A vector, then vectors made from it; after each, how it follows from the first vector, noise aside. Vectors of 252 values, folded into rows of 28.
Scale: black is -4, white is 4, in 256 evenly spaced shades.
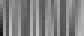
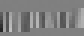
partly zeroed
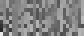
sign-scrambled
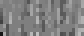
partly zeroed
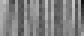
reversed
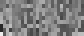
sign-scrambled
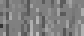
partly zeroed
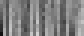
copied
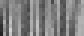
copied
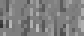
partly zeroed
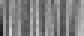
copied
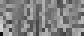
sign-scrambled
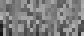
sign-scrambled
